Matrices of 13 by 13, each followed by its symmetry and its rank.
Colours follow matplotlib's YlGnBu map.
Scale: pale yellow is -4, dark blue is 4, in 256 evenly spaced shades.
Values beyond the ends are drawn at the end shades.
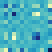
symmetric, rank two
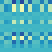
neither, rank one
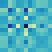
symmetric, rank two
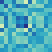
symmetric, rank two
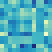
antisymmetric, rank two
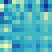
antisymmetric, rank two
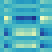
neither, rank one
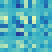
antisymmetric, rank two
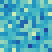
symmetric, full rank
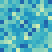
symmetric, full rank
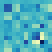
symmetric, rank two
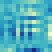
antisymmetric, rank two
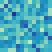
symmetric, full rank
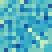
symmetric, full rank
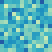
symmetric, full rank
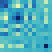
symmetric, rank two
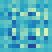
antisymmetric, rank two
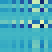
neither, rank one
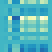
neither, rank one
